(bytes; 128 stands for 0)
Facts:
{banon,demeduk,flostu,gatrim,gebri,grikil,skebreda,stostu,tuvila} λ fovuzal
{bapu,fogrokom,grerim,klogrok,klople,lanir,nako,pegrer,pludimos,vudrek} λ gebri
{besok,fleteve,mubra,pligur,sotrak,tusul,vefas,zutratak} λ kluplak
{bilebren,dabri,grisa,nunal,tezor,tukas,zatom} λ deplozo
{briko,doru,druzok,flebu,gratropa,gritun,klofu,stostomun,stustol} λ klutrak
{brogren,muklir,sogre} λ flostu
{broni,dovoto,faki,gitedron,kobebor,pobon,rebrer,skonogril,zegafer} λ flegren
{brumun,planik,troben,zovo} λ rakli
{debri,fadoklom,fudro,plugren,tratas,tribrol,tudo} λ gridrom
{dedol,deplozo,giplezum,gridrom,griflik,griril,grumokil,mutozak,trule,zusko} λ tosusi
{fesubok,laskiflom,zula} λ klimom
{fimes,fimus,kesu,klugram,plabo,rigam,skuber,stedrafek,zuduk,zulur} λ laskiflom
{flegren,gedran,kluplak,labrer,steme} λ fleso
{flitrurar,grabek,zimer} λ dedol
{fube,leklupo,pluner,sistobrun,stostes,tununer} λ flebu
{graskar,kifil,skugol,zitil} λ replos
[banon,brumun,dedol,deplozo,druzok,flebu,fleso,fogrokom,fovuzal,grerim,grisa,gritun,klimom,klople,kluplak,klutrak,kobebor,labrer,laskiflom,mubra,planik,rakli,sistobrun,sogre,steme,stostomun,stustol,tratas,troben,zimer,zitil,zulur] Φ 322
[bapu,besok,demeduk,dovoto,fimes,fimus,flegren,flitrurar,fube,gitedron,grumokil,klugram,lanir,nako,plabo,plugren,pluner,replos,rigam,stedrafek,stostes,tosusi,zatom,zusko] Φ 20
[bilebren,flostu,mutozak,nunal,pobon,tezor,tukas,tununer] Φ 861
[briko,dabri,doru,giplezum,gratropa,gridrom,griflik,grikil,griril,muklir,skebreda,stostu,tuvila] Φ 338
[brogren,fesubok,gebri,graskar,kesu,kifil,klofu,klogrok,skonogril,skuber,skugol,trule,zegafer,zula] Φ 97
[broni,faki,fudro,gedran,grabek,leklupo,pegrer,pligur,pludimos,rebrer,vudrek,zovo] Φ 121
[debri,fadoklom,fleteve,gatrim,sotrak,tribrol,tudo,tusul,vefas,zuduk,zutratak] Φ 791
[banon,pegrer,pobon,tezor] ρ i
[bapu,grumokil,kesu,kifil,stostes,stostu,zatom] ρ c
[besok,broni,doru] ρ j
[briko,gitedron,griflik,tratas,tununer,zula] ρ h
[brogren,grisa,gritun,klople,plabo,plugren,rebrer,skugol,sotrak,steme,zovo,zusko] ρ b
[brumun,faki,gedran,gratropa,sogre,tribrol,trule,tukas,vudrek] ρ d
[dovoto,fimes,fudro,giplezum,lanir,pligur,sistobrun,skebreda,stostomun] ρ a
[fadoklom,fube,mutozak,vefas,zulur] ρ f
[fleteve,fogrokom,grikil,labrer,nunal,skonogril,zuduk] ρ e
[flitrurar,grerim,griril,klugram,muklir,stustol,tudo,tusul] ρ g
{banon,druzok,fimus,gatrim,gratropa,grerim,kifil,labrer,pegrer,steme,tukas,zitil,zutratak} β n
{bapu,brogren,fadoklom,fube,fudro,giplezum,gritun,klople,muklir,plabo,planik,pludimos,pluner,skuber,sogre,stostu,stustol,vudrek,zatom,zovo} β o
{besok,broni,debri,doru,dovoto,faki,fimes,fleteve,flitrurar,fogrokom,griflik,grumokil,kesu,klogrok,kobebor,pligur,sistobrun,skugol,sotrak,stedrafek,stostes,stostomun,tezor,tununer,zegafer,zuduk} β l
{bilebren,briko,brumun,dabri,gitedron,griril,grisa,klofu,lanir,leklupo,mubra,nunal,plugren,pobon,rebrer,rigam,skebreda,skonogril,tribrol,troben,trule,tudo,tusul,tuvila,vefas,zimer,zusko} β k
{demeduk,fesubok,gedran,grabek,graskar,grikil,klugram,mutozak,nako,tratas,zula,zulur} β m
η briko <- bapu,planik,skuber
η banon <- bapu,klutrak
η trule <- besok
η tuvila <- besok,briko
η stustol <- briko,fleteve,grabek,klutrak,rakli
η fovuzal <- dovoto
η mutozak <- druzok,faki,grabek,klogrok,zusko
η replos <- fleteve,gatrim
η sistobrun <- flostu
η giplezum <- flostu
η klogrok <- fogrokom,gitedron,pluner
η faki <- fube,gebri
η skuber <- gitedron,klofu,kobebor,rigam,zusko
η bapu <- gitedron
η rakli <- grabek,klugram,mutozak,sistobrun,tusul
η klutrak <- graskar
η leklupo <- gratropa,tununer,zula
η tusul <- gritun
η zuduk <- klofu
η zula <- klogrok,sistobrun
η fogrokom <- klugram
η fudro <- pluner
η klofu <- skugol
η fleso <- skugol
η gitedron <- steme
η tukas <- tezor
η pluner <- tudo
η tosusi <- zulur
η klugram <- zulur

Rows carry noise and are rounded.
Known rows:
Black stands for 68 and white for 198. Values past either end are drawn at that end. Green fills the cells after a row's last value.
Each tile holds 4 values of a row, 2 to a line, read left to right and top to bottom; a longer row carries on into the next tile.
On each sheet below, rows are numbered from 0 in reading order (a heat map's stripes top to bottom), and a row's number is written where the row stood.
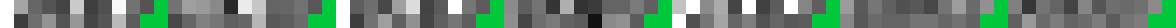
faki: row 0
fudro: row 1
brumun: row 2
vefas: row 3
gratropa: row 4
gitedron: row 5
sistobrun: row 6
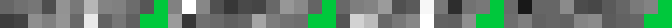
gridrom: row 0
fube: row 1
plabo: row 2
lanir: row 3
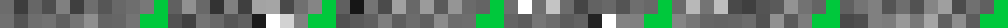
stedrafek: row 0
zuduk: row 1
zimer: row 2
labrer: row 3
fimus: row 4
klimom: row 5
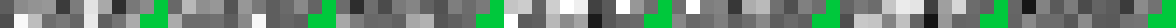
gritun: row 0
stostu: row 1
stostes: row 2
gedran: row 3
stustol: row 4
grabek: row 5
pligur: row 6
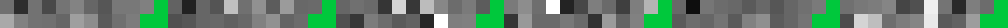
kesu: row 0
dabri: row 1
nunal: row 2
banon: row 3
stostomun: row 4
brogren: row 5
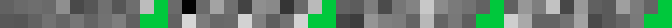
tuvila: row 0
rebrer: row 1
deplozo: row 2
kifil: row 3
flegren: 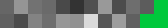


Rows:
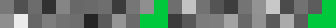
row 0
tusul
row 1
rakli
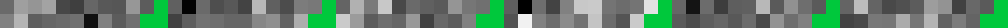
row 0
zutratak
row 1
tezor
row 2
grerim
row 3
zusko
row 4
debri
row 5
replos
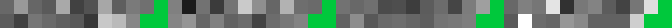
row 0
skonogril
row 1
tudo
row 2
klogrok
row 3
steme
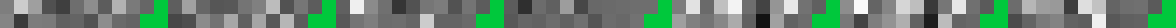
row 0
fadoklom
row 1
klutrak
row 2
pluner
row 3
troben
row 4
zulur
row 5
mutozak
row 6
giplezum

